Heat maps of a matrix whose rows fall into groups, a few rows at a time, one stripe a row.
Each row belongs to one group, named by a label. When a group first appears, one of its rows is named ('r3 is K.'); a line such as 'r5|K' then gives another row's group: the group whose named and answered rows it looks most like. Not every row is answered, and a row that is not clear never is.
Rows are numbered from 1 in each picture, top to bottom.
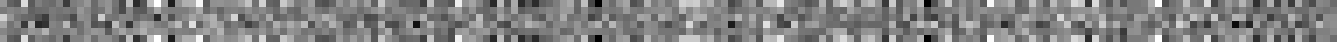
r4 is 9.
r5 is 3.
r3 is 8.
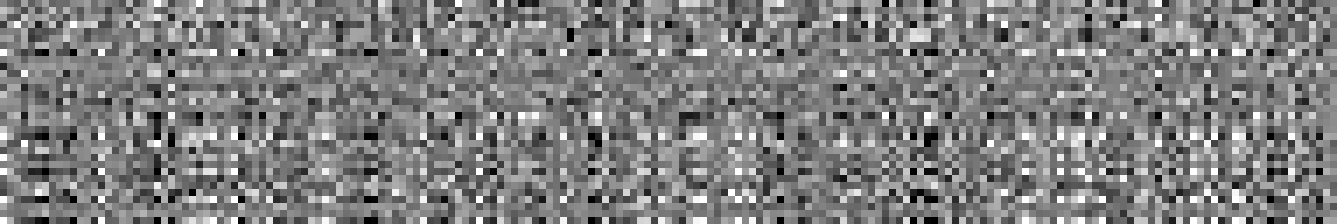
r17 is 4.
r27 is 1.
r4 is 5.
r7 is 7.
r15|9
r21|3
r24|4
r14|8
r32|8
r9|4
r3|3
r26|4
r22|7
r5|9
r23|8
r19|8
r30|1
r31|3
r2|9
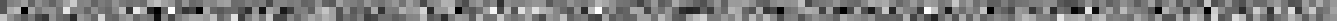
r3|8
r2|4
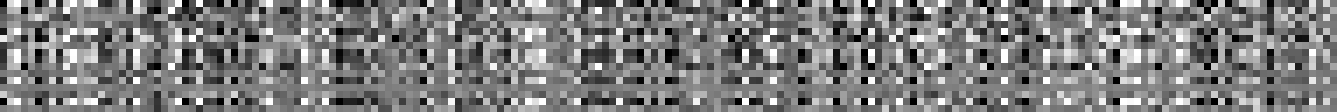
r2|4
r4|4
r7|1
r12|5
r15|5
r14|8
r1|5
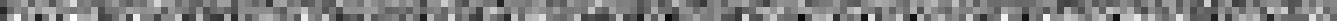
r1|1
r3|5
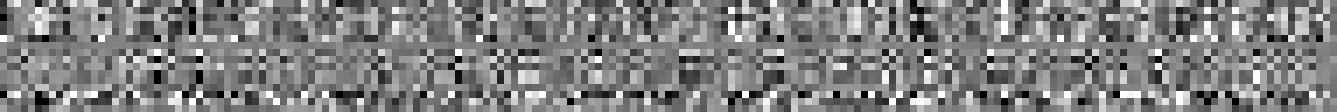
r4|7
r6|8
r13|7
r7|3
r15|9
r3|1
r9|4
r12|4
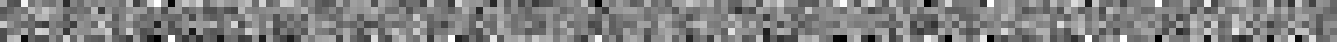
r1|3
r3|7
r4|8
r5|7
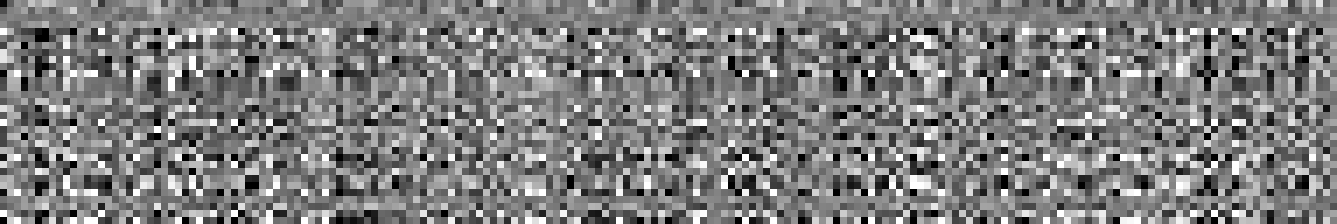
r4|3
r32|5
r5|8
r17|4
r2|1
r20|4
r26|9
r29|7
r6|9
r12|4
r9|9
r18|8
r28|5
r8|8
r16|9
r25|7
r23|5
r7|4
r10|9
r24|8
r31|8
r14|4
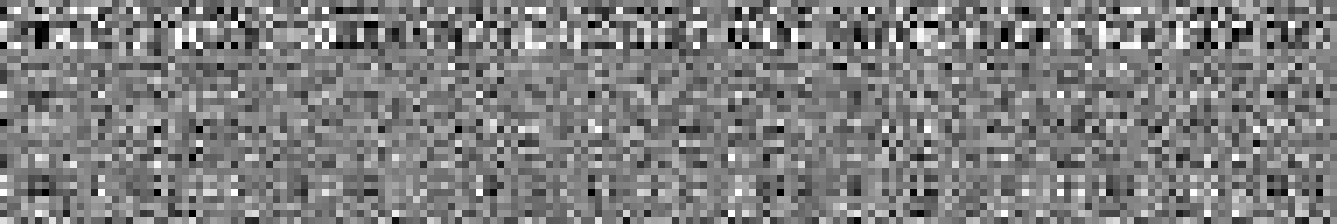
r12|1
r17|3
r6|9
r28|8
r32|9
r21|3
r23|7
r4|8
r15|9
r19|4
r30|3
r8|4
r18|1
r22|4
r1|7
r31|7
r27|1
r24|1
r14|8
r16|9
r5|9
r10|4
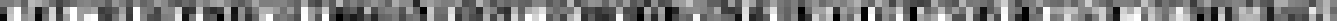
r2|5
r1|7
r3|5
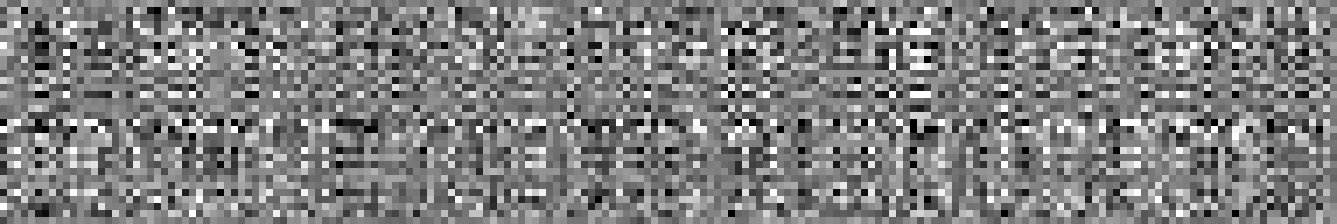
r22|5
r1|3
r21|7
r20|7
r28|5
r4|5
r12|9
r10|9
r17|9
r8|9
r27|3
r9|3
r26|1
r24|5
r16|7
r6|1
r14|9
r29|3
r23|1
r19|8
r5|9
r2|4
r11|7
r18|5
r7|8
